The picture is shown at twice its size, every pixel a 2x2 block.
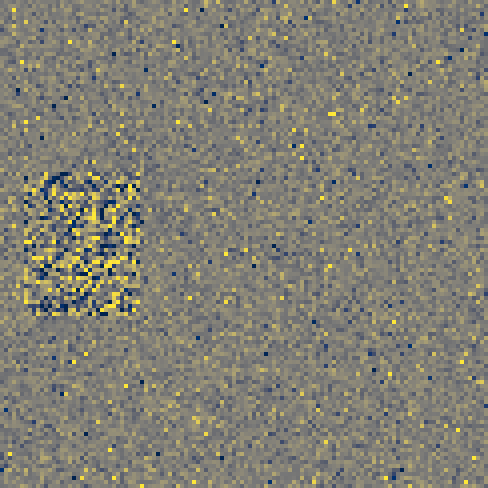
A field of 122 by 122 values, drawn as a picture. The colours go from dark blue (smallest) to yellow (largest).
There is no overall slope. No regular stripes run through it. Fine speckle covers the field. In the middle left lies a patch that is rougher than the rest. Values change most from cell to cell in the middle left. Neither half mirrors the other. Overall the values sit about 50% of the way up the scale.
